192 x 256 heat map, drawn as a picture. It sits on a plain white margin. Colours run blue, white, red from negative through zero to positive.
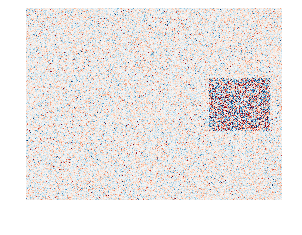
Odd patch: rougher, in the middle right. Average level on the scale: 50%. Histogram: heavy tails on both sides. Roughest part: middle right.
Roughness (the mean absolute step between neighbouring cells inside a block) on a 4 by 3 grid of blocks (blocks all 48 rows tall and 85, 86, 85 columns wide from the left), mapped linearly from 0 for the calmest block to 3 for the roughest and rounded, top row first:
000 | 003 | 003 | 000
